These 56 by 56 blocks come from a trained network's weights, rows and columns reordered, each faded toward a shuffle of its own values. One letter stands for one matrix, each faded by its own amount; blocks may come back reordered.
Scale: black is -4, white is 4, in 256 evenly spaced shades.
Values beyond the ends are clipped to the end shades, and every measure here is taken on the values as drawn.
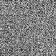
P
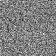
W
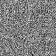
P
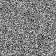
W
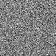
W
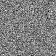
W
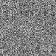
P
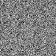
P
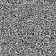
P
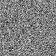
W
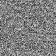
W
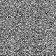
P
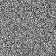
W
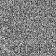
P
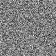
W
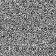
P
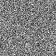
W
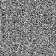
P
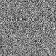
P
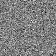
W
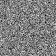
W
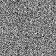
W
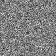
W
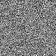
W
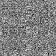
P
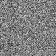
P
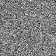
W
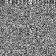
P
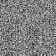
P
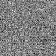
P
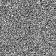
W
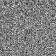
W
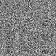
P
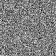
W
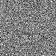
W
